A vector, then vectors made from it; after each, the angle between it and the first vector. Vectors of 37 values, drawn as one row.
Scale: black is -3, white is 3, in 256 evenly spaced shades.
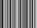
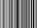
partly opposed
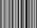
orthogonal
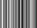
partly opposed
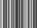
nearly opposite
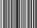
nearly opposite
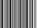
nearly parallel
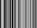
orthogonal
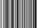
partly opposed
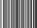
nearly opposite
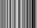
partly aligned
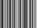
nearly parallel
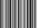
partly aligned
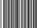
nearly opposite
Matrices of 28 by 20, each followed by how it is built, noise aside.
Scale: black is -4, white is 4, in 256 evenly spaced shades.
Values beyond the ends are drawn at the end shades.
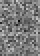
noise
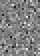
noise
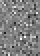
noise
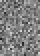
noise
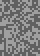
noise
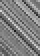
Toeplitz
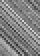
Toeplitz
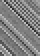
Toeplitz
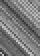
Toeplitz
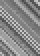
Toeplitz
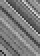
Toeplitz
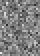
noise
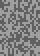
noise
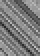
Toeplitz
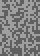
noise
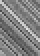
Toeplitz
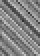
Toeplitz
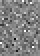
noise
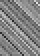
Toeplitz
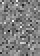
noise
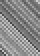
Toeplitz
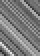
Toeplitz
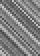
Toeplitz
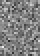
noise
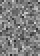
noise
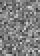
noise
